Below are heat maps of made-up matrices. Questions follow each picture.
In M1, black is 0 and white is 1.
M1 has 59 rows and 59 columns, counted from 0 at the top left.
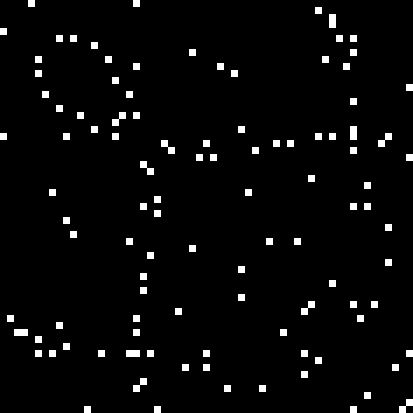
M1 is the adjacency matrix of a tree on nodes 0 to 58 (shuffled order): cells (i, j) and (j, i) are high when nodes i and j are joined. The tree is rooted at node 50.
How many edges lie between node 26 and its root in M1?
3
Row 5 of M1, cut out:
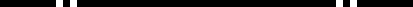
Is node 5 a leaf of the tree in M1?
no
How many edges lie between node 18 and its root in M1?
1
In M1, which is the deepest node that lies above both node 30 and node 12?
58
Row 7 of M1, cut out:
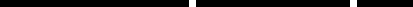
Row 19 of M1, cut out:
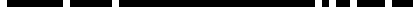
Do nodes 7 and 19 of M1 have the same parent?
yes
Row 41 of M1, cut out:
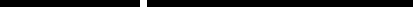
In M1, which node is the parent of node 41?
20
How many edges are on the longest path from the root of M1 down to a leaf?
3
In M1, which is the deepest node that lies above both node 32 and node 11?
19
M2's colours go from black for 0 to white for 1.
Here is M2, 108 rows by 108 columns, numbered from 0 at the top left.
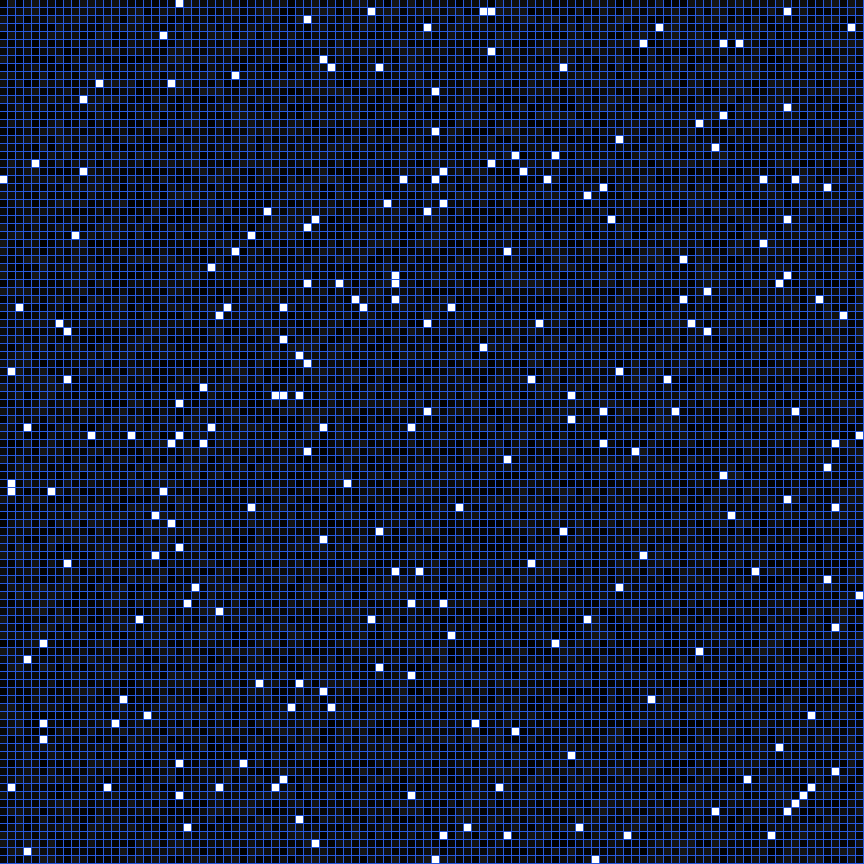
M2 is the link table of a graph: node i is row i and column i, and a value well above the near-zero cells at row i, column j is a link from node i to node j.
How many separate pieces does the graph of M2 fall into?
5
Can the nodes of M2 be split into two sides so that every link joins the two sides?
yes
